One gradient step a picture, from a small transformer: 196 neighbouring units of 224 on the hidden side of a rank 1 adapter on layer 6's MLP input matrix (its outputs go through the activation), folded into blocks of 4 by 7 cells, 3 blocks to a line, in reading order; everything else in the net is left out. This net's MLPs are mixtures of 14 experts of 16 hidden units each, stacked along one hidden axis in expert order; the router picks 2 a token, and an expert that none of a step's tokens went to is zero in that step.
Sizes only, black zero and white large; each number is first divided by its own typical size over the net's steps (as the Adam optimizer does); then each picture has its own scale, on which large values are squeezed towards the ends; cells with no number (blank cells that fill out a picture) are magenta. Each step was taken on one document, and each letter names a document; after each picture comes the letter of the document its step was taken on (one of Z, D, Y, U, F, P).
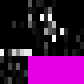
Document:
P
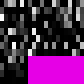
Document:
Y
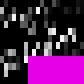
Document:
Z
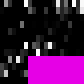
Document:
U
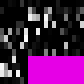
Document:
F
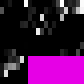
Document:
U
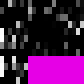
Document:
F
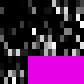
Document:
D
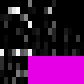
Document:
P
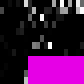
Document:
U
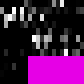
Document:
Z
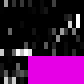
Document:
P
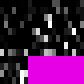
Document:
D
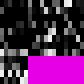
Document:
D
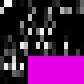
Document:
Y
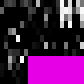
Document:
Y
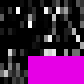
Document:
D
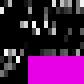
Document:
Z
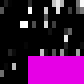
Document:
Z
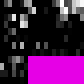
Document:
U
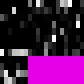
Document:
P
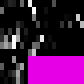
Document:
F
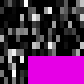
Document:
Y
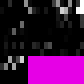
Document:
U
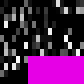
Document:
Z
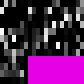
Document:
Y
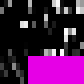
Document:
Z
